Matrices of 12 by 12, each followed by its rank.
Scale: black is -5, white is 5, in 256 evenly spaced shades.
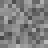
full rank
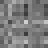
two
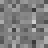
two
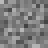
full rank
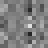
two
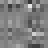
two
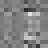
two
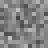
full rank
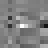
two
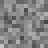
full rank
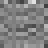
two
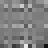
two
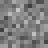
full rank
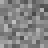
full rank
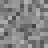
full rank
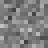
full rank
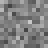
full rank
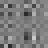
two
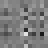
two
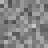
full rank
